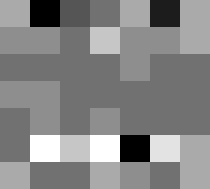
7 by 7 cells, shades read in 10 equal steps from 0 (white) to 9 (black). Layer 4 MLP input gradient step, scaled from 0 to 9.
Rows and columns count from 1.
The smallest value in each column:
3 0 2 0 3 1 3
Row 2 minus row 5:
-1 0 0 -2 -1 -1 -2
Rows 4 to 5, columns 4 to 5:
5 5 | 4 5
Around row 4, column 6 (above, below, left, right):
5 5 5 5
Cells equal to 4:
10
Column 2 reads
9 4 5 4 4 0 5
